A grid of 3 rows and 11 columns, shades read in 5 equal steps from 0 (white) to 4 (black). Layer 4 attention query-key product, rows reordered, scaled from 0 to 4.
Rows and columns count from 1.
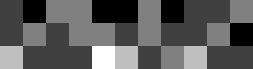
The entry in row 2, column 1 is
3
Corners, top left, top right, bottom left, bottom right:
3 2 1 3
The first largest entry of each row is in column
2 11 2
